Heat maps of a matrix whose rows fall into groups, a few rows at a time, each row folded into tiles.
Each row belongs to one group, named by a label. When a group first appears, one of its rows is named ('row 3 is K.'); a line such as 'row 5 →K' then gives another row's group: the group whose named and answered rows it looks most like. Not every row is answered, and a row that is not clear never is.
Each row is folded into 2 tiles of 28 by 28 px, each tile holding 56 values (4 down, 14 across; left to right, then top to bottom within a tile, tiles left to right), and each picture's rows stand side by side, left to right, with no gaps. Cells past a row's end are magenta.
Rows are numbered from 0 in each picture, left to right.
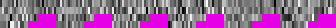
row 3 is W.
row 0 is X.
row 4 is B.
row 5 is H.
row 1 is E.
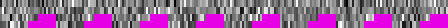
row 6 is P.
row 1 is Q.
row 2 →B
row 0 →X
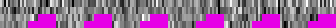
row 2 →P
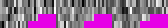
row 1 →P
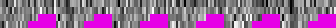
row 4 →X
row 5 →P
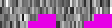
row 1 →W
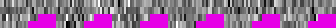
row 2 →Q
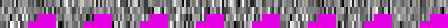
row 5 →X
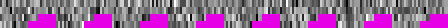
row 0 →Q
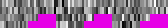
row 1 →Q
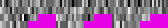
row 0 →Q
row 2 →P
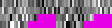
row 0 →X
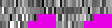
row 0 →X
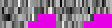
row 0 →H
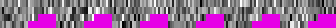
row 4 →Q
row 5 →X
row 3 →B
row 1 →B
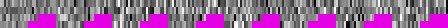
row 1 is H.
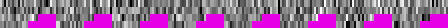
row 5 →B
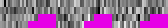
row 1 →H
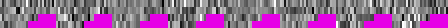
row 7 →X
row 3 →Q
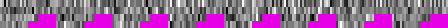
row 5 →E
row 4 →H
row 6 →P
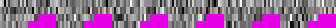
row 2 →H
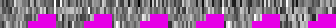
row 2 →P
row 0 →W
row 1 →E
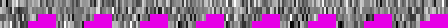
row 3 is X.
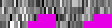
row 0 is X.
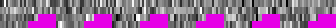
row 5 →Q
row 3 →E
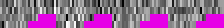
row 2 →P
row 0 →W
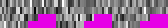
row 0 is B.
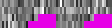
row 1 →E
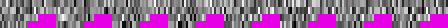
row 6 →B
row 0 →B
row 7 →B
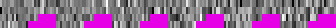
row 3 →H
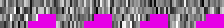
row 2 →X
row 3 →W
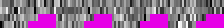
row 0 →W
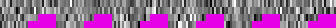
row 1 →X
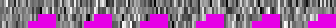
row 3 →B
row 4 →W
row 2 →X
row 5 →P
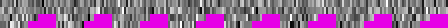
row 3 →B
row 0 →X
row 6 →B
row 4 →Q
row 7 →B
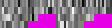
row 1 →P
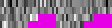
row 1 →B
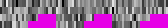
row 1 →Q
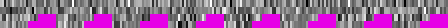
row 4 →Q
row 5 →P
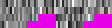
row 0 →W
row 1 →Q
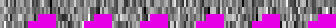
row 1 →H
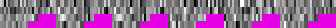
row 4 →Q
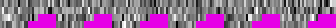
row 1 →E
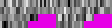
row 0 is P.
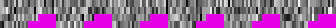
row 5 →H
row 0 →W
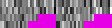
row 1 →W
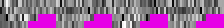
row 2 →X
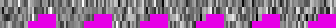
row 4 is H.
